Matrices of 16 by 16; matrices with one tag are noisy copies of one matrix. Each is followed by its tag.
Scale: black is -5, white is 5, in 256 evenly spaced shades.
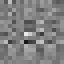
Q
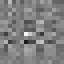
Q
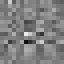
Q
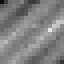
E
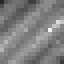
E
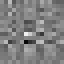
Q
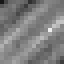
E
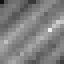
E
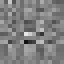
Q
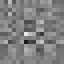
Q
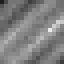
E
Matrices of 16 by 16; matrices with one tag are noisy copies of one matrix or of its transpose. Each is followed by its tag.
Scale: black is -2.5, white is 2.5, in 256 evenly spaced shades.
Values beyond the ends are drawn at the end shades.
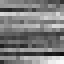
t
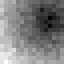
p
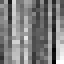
t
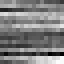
t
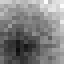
p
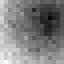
p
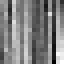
t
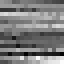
t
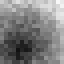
p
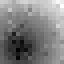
p
